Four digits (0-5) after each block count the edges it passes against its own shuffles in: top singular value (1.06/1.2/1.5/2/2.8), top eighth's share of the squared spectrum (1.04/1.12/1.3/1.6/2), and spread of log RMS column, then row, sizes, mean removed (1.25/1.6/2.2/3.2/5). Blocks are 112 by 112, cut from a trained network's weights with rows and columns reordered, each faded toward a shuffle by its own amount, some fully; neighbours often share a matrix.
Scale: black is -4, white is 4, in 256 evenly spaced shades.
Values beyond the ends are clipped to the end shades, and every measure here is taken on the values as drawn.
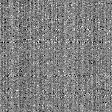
4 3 0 3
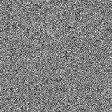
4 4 1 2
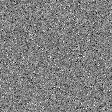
0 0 0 0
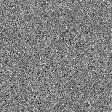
2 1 0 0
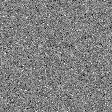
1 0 0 0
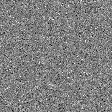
0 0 0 0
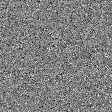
0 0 0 0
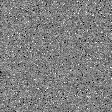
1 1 1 0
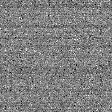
3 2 2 0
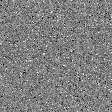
0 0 0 0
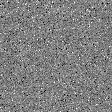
0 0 0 0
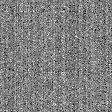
3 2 0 2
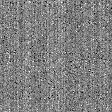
3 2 0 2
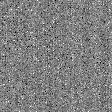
2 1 0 0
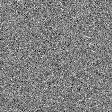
2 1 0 0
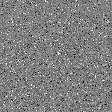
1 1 0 0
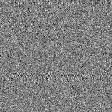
3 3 0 2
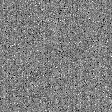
2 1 0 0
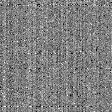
4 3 1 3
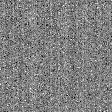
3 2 0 1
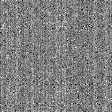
3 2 0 2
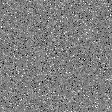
2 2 1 0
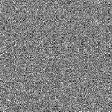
3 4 2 2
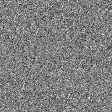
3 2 0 1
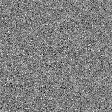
2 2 0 1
